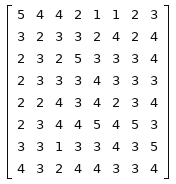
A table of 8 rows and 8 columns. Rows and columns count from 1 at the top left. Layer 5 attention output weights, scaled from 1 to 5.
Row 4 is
2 3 3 3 4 3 3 3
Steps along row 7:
same down up same up down up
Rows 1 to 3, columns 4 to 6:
2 1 1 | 3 2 4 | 5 3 3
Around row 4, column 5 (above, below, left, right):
3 4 3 3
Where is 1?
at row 1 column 5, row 1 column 6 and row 7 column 3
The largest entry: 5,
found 5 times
